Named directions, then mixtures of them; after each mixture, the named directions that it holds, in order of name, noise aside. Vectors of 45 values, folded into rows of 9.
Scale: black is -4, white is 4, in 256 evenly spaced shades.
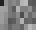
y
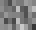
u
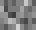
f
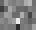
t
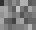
u, y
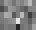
t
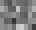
t, u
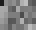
y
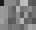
y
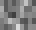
f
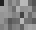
y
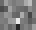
t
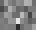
t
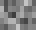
f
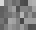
y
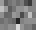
t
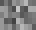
u, y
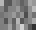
u, y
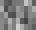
f, u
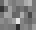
t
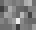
t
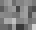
t, u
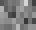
f, y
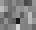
t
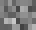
f, u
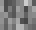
f, u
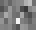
t, u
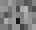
t, u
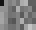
y
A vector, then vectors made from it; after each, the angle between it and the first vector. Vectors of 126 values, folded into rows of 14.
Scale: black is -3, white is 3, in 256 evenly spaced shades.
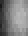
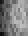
nearly parallel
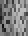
partly aligned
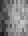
nearly parallel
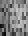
partly aligned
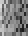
partly opposed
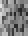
partly opposed
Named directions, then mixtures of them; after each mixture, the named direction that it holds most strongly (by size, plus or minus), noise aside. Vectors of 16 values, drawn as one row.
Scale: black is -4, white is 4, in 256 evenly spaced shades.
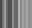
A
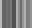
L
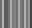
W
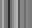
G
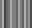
W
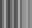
A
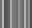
W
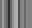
G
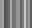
W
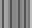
W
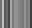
W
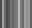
W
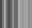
A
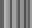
W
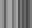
A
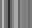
G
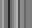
G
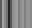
G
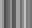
L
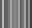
W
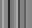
G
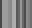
L
